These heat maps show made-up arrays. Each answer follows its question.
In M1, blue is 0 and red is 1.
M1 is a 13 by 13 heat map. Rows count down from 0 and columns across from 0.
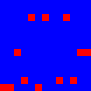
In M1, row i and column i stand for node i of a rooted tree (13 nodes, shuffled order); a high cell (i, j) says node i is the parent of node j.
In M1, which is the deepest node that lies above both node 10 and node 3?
11
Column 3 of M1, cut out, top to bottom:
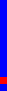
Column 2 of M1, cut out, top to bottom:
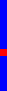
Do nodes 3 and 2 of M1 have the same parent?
no
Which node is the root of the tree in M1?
7
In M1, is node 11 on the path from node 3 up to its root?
yes
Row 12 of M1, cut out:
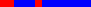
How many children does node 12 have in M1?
3
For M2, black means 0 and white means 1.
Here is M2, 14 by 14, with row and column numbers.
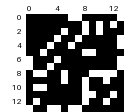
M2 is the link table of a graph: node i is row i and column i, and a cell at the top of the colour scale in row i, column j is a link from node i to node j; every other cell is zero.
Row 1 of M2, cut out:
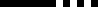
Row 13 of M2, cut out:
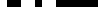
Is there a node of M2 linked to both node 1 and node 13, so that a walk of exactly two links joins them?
no
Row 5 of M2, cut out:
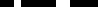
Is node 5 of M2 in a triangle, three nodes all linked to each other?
yes
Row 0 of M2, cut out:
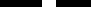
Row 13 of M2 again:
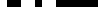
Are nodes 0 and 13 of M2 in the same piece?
yes
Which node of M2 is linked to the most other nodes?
node 8
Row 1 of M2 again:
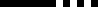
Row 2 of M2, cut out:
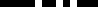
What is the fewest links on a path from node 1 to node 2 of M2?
2
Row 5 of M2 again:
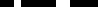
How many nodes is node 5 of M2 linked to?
3
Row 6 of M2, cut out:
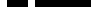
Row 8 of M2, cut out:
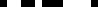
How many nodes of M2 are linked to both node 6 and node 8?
0
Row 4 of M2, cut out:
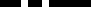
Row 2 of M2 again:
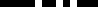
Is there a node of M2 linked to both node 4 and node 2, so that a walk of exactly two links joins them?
no
